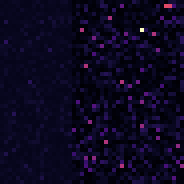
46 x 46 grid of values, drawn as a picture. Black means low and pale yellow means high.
Stripes: none. Mirror symmetry: none. Grain: fine. Histogram: skewed, a long tail of high values. Slope: none. Seam: vertical, 40% of the way across, the left part calmer.
